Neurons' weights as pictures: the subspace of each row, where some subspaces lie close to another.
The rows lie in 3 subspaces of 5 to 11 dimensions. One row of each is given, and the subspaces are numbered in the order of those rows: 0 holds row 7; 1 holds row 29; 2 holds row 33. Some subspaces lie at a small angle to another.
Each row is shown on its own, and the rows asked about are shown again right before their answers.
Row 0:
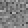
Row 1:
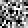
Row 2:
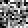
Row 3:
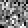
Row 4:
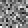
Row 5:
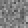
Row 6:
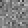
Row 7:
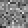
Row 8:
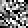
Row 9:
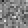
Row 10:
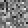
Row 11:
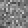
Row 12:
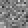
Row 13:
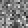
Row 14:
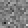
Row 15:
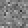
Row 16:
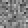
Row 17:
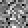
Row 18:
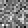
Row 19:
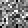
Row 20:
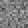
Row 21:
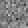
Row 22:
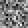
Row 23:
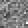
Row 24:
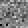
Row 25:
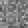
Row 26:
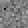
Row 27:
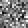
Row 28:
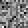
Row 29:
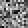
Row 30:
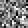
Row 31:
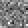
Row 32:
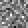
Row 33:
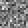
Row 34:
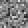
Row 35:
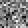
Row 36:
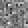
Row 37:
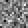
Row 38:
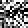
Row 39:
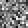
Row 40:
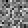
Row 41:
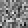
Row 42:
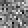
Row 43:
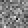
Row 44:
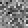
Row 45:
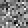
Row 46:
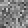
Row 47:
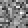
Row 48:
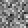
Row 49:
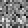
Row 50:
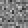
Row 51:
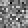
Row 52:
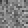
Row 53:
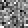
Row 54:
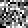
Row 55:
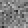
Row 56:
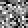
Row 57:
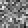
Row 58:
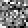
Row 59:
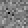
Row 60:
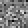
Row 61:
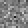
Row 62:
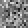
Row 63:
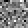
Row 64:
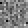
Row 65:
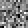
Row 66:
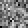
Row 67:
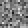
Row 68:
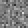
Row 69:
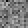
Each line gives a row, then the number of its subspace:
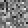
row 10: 0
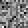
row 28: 2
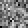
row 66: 2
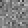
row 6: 0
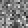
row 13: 2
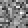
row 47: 2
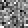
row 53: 2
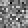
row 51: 0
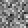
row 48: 2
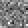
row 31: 1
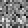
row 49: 2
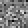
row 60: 0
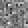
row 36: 1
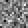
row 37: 2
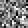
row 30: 2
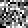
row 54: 0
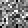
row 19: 2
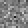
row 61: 0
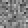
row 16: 2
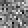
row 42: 0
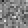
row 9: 0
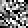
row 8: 1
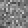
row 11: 0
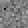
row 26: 0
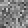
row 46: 0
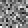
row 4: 2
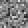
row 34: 0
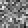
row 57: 2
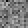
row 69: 2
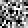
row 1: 2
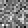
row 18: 2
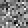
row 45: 0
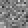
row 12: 0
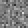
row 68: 2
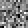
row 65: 2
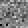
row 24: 0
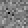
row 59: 2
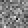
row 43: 0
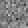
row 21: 2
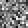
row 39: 2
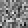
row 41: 2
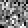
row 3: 2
